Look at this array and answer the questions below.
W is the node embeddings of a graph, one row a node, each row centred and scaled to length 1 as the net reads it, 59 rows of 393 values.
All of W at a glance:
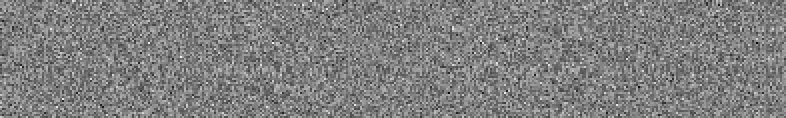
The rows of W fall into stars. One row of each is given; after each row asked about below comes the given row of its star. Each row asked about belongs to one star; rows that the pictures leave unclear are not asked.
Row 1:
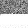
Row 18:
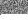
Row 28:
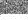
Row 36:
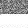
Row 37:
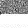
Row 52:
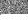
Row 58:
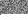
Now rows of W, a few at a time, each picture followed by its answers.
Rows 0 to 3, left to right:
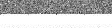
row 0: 52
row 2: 1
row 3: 18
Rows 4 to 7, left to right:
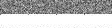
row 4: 18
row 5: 37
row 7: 36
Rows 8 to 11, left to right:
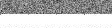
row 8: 58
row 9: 37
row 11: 58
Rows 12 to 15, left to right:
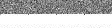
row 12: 37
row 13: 18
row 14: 18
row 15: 18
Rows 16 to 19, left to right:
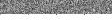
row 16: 52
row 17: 58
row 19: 58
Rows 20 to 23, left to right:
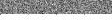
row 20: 28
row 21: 36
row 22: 37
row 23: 37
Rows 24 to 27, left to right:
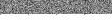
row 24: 52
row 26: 28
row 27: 37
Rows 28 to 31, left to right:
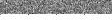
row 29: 1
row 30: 28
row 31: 58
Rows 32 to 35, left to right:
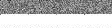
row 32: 18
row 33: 52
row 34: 52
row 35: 18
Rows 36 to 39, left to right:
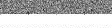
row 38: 37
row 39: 28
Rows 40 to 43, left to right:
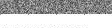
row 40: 37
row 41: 52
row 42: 37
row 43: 1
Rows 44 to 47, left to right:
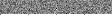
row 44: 1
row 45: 28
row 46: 36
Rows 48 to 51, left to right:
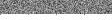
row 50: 28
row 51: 58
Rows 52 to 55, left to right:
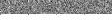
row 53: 18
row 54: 1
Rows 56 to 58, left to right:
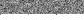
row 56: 58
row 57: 52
